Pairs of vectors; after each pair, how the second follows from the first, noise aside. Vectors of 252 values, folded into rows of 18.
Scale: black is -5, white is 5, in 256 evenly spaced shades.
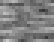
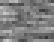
copied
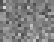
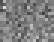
copied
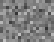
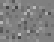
partly zeroed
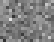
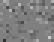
partly zeroed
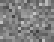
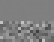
partly zeroed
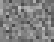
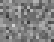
sign-scrambled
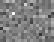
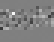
partly zeroed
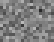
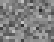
copied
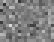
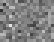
copied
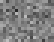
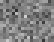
copied
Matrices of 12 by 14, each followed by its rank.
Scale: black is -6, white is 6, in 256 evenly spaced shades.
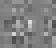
two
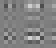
one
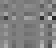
one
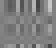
one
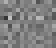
two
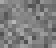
full rank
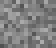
full rank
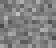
full rank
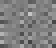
two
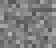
full rank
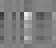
one
